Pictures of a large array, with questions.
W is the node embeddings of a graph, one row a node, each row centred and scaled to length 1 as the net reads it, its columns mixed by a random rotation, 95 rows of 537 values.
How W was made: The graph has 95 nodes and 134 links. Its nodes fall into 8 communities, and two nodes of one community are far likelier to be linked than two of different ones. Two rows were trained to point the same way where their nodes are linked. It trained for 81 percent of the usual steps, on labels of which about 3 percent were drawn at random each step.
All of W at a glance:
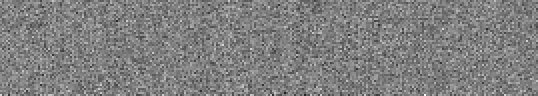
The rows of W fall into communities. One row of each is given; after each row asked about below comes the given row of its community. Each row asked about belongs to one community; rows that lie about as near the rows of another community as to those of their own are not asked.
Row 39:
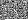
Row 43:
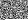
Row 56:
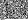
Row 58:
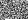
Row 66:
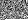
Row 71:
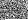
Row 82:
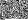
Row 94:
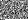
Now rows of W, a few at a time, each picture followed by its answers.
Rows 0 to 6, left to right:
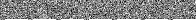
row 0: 56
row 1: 82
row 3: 82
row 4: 39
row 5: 43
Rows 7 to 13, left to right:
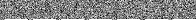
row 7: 71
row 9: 66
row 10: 56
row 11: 66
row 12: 56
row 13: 43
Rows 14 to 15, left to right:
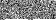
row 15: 58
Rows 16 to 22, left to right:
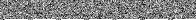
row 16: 56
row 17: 58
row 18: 82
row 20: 56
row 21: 82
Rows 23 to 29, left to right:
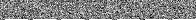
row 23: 94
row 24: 43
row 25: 71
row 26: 71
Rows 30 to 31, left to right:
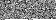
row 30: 43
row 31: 94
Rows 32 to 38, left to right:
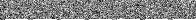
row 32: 71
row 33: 58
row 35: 43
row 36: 82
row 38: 58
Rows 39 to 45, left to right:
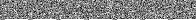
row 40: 58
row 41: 56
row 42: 71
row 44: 66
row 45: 58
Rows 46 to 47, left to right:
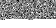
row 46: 82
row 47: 56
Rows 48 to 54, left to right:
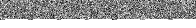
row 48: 94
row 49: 94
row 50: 66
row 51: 56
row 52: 39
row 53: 94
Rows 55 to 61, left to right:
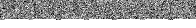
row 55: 94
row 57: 39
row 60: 58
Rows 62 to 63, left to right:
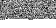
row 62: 82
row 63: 71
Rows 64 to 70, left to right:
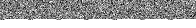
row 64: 56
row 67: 58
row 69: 71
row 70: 39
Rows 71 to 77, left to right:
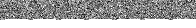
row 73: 58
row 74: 94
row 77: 94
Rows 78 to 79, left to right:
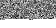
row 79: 66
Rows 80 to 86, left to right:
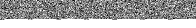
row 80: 56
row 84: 43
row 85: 58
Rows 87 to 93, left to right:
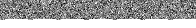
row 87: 66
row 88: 58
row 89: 43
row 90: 71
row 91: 71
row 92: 66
